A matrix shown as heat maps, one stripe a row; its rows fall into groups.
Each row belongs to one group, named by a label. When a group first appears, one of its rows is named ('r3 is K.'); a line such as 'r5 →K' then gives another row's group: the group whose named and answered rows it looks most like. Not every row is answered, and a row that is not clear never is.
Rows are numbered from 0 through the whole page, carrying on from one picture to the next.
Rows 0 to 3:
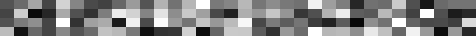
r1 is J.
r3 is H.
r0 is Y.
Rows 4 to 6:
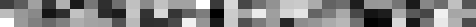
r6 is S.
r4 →Y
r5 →S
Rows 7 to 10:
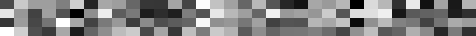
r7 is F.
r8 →H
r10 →H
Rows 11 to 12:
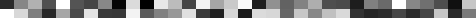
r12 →S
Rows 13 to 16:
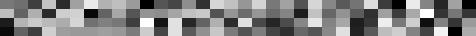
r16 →F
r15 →F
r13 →H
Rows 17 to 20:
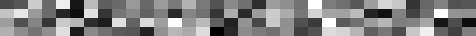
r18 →S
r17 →Y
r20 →J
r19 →J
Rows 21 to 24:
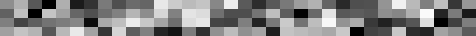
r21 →Y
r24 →S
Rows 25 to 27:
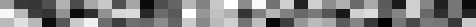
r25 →H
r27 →S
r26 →H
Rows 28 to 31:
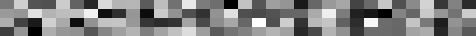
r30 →H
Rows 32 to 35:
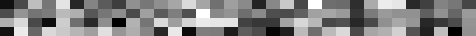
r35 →F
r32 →Y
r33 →F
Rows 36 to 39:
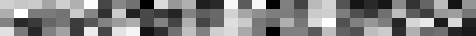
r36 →S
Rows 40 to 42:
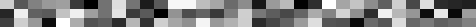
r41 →F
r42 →Y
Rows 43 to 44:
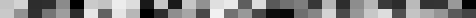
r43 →H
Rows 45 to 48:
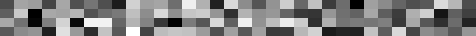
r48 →Y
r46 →J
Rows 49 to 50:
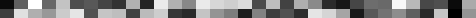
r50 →F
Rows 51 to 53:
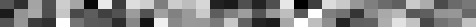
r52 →Y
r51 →J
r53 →Y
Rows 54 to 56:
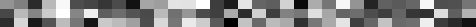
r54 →J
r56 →J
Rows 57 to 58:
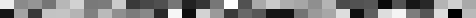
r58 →F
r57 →S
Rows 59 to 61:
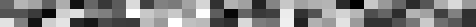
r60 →J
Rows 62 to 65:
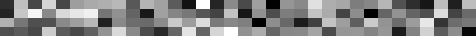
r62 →F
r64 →J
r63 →S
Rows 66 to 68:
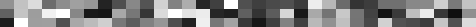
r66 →S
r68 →F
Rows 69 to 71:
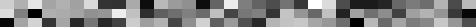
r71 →Y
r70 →H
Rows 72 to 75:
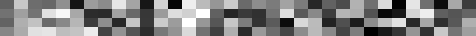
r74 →Y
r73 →J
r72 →H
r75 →S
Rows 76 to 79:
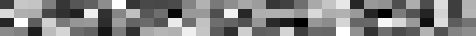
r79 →J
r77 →S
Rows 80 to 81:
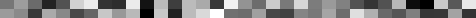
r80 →S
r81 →H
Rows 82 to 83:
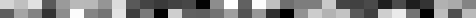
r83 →F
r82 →S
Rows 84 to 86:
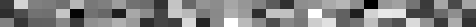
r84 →F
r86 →H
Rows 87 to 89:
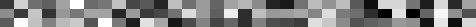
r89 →F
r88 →S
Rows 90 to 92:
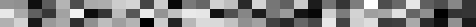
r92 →H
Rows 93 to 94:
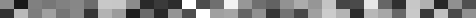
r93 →H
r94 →F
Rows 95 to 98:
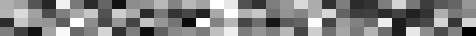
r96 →S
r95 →Y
